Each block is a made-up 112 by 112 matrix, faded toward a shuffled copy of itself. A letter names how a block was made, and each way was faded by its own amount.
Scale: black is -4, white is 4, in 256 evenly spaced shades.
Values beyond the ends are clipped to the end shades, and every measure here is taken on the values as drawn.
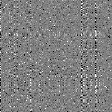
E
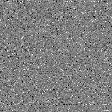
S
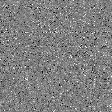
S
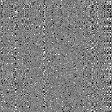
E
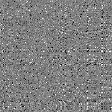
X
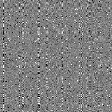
E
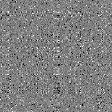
X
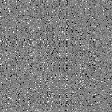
X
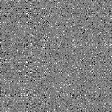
X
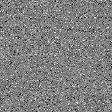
S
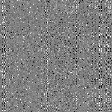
E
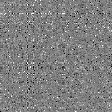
X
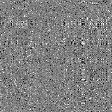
X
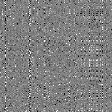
E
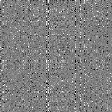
E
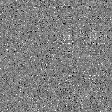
S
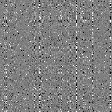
E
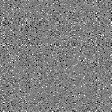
X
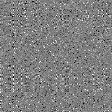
X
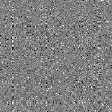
X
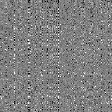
E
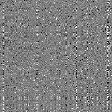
E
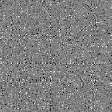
X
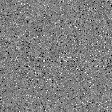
S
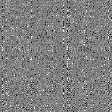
E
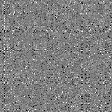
X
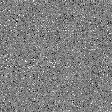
S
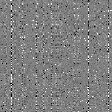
E
